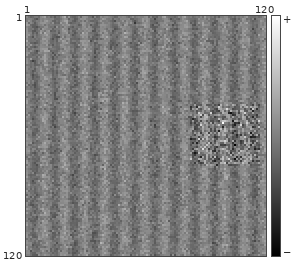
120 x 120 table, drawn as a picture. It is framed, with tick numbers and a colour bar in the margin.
There is no overall slope. An odd patch, rougher than its surroundings, sits in the middle right. Stripes running up and down repeat 12 times from left to right. Overall the values sit about 50% of the way up the scale.
